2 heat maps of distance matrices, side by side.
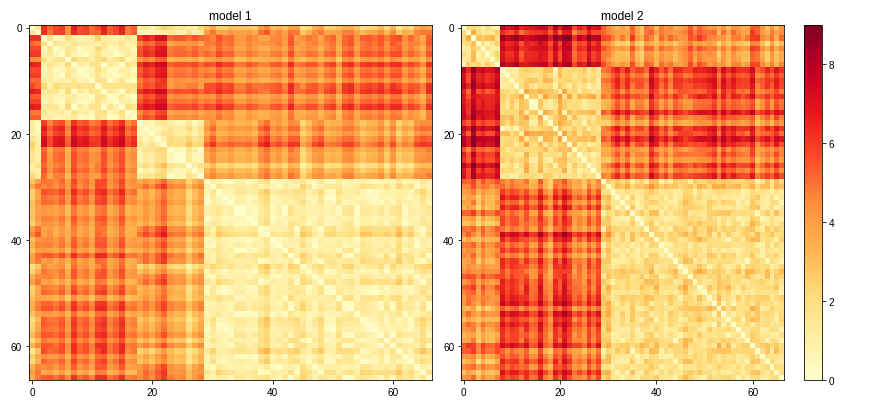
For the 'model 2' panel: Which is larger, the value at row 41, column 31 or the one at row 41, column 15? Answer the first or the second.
the second
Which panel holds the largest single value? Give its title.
model 2
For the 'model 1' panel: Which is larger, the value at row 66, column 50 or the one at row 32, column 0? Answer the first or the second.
the second
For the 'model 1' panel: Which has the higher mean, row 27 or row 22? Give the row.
22
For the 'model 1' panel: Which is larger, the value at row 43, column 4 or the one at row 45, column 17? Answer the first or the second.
the first
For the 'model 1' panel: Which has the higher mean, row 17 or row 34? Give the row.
17
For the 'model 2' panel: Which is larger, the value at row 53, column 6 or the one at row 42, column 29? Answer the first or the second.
the first
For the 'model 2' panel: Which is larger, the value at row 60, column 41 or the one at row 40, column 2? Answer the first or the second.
the second
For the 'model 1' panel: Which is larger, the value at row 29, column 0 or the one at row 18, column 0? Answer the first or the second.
the first
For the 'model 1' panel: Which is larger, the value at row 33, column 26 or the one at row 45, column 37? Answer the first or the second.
the first
